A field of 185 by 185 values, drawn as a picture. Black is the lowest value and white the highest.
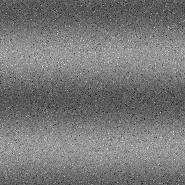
The histogram is bell-shaped. No seam splits the table. No single row or column stands out from its neighbours. Horizontal stripes repeat 2 times down the table.
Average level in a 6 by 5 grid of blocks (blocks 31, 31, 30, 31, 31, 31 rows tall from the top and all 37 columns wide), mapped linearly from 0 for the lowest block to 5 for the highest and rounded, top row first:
0 0 0 0 0
5 5 5 5 5
3 3 3 3 3
0 0 0 0 0
5 5 5 5 5
3 3 3 3 3
